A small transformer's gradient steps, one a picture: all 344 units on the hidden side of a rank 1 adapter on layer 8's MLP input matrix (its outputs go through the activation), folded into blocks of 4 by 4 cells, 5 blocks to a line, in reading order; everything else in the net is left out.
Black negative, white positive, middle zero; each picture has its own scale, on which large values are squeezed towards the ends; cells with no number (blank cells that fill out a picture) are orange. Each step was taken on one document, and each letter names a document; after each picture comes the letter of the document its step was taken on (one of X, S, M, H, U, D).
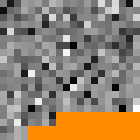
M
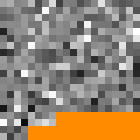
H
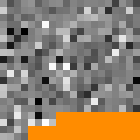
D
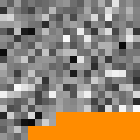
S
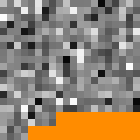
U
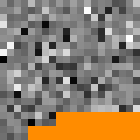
S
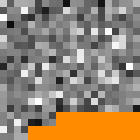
U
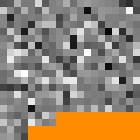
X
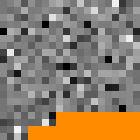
M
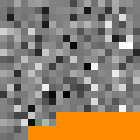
S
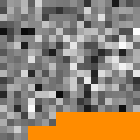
H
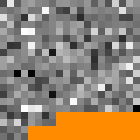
H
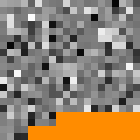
X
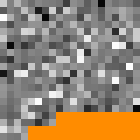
U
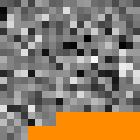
H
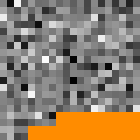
X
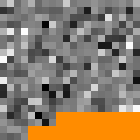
D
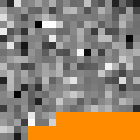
X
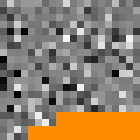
D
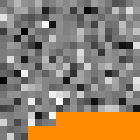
X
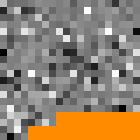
H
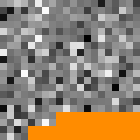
H
